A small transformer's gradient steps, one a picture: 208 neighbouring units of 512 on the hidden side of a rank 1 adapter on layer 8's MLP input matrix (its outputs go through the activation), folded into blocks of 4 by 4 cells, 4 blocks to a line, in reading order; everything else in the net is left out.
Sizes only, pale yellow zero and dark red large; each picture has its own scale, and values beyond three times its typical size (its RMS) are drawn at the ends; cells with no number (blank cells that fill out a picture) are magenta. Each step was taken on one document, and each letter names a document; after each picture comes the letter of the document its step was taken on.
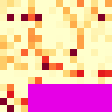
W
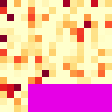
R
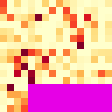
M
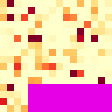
W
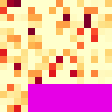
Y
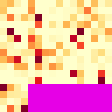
W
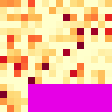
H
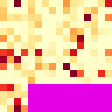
M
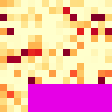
H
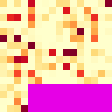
M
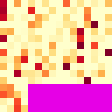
R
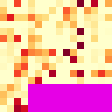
Y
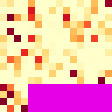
W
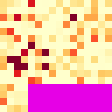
Y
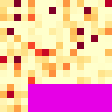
H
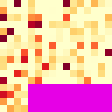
R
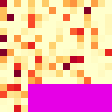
R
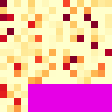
R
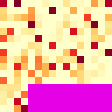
R
